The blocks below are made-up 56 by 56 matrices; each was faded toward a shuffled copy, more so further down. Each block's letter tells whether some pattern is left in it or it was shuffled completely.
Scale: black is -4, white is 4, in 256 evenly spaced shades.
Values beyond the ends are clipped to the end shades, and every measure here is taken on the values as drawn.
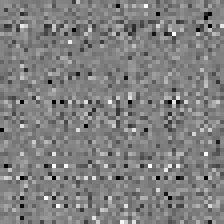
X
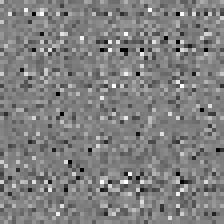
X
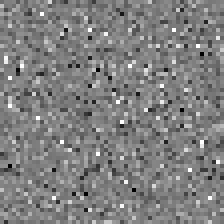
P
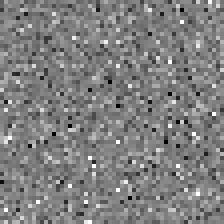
P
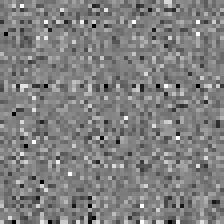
X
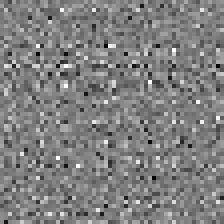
X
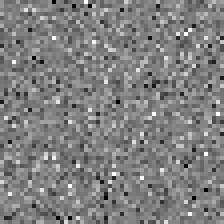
P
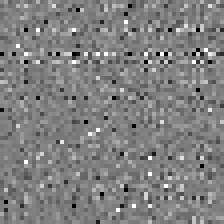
X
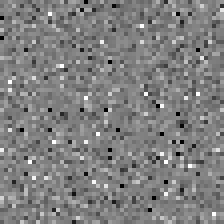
P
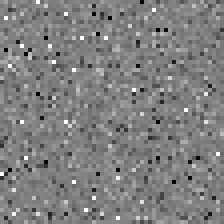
P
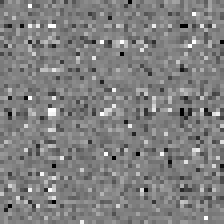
X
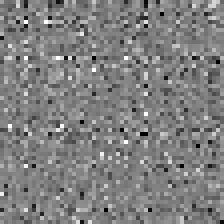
X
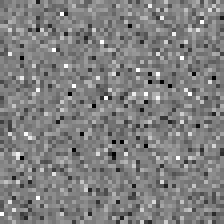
P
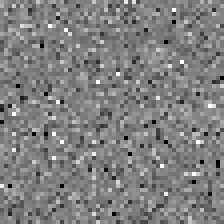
P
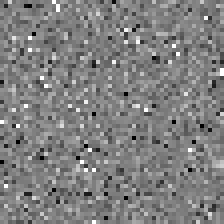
P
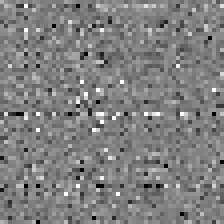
X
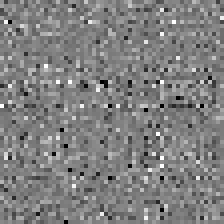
X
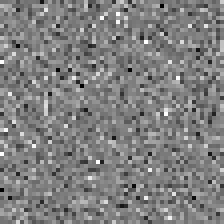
P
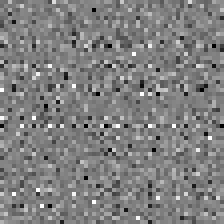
X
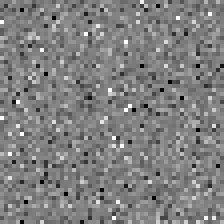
P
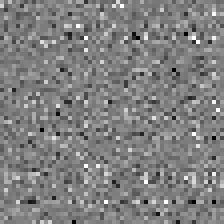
X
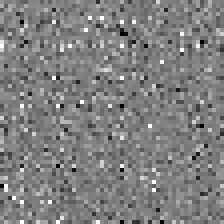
X
